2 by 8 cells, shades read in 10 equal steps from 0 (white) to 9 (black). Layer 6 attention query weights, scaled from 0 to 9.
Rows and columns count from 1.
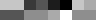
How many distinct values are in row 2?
4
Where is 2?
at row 1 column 1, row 1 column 2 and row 1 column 7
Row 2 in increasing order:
0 3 4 4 4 4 6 6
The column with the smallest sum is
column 7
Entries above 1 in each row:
8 7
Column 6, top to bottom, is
9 0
